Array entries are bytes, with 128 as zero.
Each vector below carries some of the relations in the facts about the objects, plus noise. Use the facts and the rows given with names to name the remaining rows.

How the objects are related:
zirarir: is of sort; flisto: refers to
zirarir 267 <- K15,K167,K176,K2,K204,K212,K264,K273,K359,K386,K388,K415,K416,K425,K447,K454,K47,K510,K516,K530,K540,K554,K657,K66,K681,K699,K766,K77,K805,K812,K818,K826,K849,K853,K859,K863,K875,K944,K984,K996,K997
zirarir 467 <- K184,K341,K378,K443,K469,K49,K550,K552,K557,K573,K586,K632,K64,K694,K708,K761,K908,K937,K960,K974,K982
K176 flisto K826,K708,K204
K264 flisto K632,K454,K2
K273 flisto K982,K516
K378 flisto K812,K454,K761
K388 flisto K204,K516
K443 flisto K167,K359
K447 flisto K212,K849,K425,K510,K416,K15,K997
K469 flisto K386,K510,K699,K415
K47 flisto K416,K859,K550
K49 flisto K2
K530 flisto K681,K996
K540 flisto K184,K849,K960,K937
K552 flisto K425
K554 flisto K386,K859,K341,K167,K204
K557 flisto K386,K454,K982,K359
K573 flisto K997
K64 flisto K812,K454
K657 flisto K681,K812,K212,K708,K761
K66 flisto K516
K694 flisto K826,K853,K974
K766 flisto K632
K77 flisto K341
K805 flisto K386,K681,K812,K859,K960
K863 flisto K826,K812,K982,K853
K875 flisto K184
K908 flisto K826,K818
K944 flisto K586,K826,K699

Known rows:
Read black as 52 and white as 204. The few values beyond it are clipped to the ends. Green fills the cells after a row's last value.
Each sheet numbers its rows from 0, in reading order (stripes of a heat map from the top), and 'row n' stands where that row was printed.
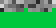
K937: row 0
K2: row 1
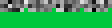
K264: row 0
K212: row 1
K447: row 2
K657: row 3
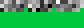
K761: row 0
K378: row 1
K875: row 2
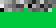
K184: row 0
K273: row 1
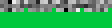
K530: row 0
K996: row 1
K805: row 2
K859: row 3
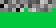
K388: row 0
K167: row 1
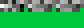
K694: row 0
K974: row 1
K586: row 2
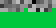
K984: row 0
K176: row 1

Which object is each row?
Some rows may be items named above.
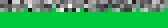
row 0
K681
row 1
K184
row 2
K554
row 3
K982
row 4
K454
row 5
K167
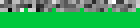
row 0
K805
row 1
K447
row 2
K849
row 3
K2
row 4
K875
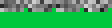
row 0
K699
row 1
K550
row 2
K416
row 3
K341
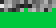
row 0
K557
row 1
K204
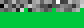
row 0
K66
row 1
K982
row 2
K875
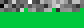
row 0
K273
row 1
K540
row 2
K960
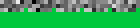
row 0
K812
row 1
K863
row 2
K859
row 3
K47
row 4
K708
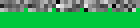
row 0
K510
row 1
K386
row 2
K443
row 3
K184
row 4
K66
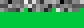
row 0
K766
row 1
K632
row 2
K944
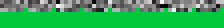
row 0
K818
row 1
K359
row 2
K443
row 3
K264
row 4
K15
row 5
K469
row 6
K77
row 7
K49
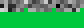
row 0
K447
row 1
K853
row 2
K516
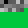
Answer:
K826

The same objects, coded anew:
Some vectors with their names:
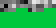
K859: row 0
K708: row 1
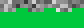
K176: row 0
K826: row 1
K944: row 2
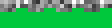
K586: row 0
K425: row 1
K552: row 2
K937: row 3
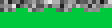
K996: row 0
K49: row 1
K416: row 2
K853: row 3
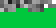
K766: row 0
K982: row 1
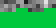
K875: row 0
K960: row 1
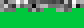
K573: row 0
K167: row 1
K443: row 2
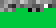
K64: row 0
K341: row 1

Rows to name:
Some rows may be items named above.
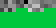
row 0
K77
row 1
K944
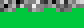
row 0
K812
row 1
K388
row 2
K632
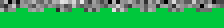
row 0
K2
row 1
K818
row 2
K708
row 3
K77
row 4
K447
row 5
K47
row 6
K826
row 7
K386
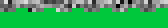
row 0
K632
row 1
K204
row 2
K557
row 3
K632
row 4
K454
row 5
K632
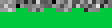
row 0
K657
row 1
K554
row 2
K212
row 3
K681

